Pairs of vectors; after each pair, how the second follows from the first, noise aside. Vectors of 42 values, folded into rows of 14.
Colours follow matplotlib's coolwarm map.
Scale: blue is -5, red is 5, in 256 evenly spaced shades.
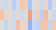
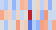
scaled up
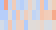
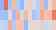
scaled up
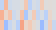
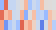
scaled up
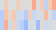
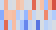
scaled up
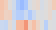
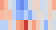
scaled up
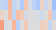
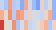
scaled up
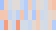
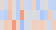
shuffled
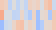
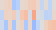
wrapped around
